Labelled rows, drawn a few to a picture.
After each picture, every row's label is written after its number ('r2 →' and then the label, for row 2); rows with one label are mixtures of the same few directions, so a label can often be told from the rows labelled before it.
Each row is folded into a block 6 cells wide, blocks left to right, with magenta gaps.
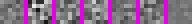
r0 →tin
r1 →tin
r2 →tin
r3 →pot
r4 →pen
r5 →tin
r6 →pen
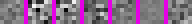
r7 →tin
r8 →tin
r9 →tin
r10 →pen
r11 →tin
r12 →pot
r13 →tin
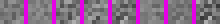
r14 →tin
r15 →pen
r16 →tin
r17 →pen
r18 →pen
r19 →pen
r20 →pen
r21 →pen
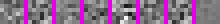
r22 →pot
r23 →tin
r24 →pen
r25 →pot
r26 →pen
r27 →tin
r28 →tin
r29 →tin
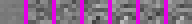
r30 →pen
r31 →pot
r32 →tin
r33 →pen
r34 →pen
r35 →pot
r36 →pen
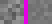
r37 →tin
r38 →pen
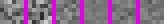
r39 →pot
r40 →tin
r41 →tin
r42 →pot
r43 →pot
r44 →pot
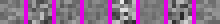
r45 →pot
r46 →tin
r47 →tin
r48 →tin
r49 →pot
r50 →tin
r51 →tin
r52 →pot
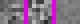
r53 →pen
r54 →tin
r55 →pot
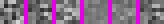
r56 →tin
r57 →pen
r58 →pot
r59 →tin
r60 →pot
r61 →pen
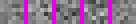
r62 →pen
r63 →pen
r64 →pot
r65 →pot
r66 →pen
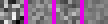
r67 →tin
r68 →pen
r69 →pot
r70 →tin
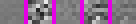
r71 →pen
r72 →tin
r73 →pen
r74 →pen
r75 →pen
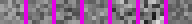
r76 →pen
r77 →tin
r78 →pot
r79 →pot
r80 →pot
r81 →tin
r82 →pen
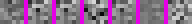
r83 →pot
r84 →tin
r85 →tin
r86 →pot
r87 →tin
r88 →pen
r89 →pen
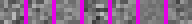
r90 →tin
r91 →tin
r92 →pot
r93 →pen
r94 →tin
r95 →pen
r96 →pot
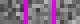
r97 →pen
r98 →tin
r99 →tin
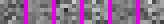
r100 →pen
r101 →pen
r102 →tin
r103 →pot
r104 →pot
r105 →pot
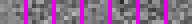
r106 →pen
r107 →tin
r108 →pot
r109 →tin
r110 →pot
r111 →pot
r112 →tin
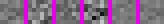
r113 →pot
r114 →tin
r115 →pen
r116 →pot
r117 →tin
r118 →pot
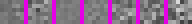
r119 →pen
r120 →tin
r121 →tin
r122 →pen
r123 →pot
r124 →tin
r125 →pot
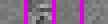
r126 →pot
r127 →pen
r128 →pen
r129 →pen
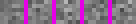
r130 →pen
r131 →tin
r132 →pot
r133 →tin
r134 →tin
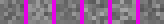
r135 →pen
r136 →pen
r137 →pen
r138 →pot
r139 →pot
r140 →pen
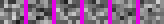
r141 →tin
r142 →pot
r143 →pot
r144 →pot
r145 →pot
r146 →tin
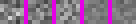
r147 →pot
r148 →tin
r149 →pen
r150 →tin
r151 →pot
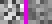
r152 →pen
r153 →pot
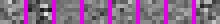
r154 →pot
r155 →pen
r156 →pen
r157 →pot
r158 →tin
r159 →pot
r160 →pot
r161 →tin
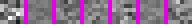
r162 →pot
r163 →pot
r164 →pot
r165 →pen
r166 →pen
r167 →pot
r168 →pot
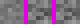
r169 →tin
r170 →pot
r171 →pot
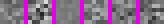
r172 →pot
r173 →tin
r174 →tin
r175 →pot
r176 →pot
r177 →pen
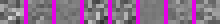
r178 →pot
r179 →pen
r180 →pot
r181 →tin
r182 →tin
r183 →tin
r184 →pot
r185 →pot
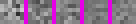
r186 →pen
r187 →pot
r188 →pen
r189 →pen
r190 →pen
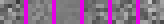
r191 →tin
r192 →pen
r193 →pen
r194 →pen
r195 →tin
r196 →pot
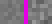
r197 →pen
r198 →tin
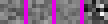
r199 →pot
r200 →tin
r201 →pot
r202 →pen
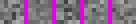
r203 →tin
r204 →pot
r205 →pot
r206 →tin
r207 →pot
